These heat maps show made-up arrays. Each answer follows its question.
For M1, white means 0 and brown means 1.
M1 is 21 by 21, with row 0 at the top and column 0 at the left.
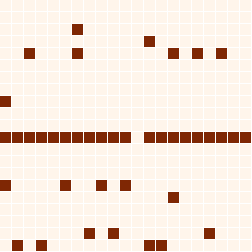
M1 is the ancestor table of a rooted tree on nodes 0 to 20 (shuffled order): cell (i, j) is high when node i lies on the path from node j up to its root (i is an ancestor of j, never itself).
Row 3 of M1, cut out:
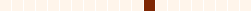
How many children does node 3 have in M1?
1
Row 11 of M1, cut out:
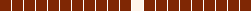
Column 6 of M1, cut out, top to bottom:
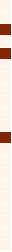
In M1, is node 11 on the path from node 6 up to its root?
yes
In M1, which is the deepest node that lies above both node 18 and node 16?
4
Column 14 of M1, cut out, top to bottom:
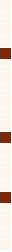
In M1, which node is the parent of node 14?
16
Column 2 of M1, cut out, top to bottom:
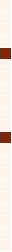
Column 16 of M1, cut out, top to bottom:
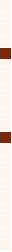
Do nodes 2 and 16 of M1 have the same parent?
yes
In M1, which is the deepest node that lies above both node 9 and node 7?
19
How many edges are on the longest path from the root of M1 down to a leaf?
3
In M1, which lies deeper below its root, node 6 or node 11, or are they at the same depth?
node 6
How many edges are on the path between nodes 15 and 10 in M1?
1
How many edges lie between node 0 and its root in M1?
3
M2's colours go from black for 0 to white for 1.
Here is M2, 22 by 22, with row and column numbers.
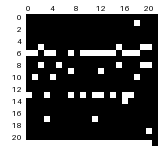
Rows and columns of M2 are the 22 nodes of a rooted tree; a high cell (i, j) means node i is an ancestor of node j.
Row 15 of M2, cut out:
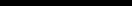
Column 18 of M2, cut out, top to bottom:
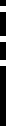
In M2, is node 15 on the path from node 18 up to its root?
no
